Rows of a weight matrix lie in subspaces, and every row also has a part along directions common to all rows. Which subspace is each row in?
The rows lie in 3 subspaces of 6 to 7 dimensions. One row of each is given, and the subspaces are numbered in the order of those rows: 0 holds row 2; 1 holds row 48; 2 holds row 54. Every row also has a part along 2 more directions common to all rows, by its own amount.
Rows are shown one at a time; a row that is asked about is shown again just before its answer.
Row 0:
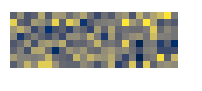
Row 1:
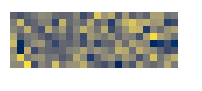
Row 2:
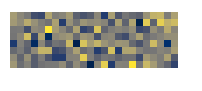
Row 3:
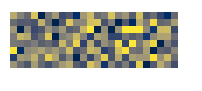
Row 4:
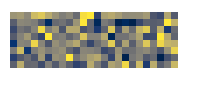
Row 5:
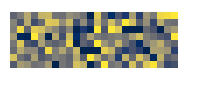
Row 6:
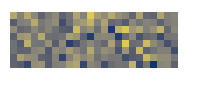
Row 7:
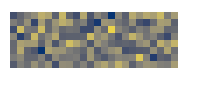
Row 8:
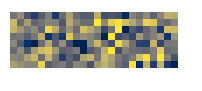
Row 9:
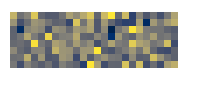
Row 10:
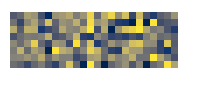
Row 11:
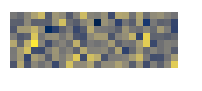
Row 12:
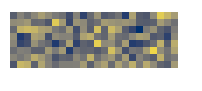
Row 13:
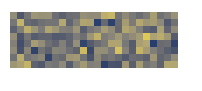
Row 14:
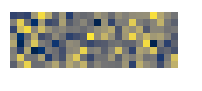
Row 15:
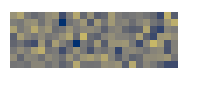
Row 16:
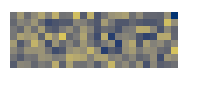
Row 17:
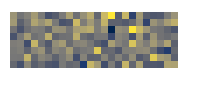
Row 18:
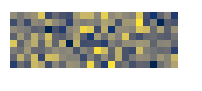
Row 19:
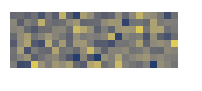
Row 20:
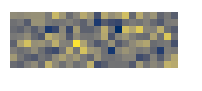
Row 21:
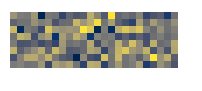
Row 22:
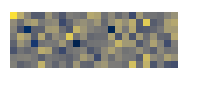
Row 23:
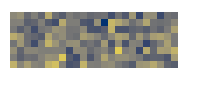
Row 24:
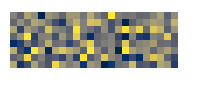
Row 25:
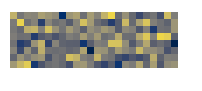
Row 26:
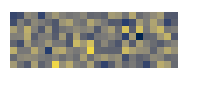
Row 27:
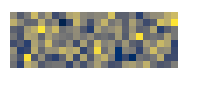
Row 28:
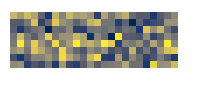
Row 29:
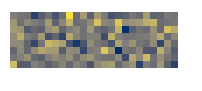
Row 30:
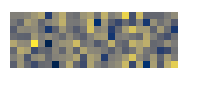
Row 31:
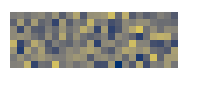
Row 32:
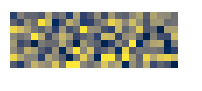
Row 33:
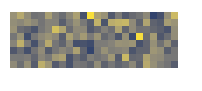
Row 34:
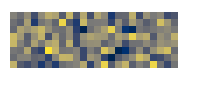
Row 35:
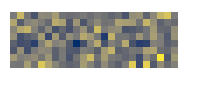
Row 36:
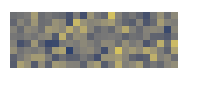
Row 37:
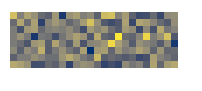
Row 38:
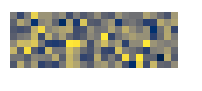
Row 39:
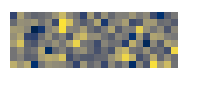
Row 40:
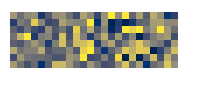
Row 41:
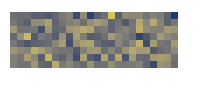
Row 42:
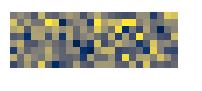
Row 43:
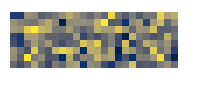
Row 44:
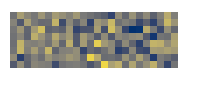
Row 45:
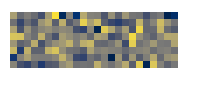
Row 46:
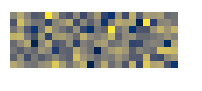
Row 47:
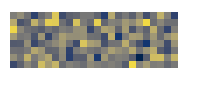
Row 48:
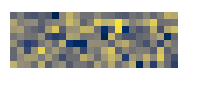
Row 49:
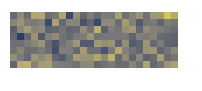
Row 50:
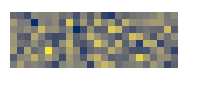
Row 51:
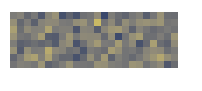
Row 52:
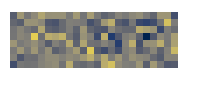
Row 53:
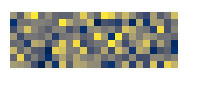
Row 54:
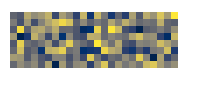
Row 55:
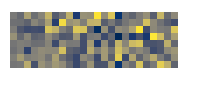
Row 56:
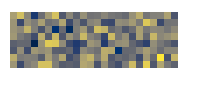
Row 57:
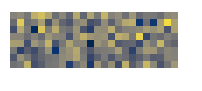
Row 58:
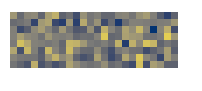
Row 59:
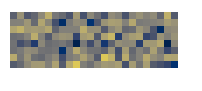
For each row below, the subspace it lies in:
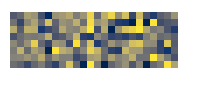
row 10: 0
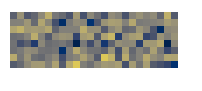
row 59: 2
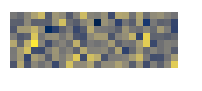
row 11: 0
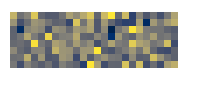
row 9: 0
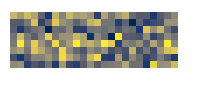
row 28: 2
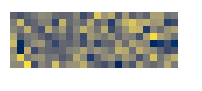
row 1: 2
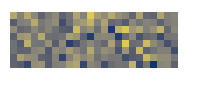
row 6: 0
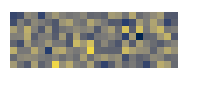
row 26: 0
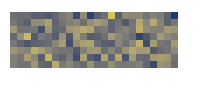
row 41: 0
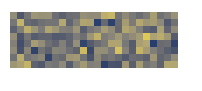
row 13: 2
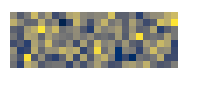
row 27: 0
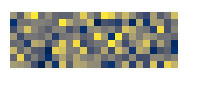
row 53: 2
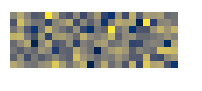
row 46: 0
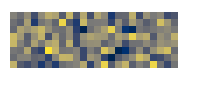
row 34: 1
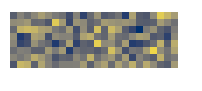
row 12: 1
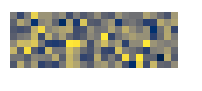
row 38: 1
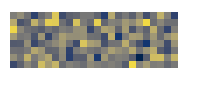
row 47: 1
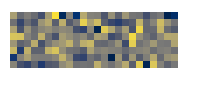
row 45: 1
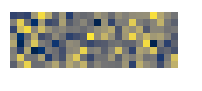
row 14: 2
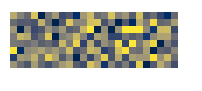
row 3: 1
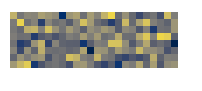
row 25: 2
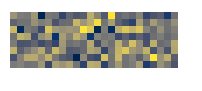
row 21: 1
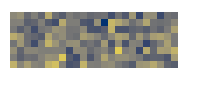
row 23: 0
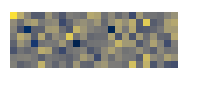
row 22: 0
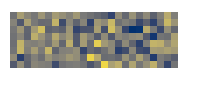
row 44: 2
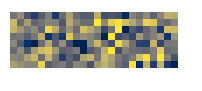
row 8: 1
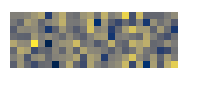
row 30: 0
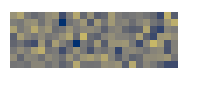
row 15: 2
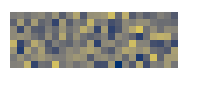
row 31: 2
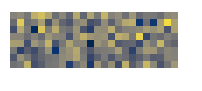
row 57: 0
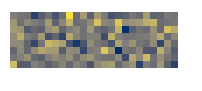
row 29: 1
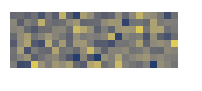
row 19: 2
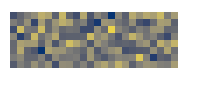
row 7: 2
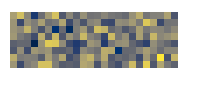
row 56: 1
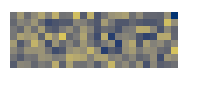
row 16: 2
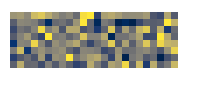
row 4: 2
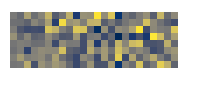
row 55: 2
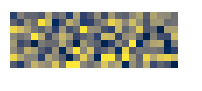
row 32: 2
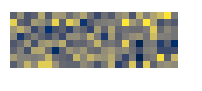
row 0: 1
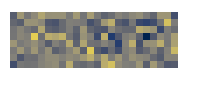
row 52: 2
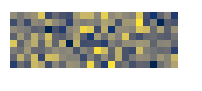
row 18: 0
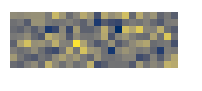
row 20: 1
